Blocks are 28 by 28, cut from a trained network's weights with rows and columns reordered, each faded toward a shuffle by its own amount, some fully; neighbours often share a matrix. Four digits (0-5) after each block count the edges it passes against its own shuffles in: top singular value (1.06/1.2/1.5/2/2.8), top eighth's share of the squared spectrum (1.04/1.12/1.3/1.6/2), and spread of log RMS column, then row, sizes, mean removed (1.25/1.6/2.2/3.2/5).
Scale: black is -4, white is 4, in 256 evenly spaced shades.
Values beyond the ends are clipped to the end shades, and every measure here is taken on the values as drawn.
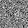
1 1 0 0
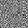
3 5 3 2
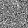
0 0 0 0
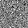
1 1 0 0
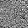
2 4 2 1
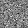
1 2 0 0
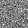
0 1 0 0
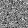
0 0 0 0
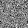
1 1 0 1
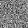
2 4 2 0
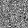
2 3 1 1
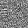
2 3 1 1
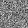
0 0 0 0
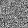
0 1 0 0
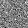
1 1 0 0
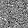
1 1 0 0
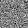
2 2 0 0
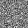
2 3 0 1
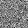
0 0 0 0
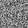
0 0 0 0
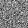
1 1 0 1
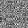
3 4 1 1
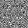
2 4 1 1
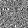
2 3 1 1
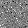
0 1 0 0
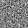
0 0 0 0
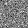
0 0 0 0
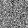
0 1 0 0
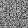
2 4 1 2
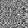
3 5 2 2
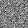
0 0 0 0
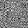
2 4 1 1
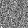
1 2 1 0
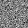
0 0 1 0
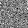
0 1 0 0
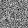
1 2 0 0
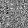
2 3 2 0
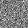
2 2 0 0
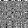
3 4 1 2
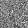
1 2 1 0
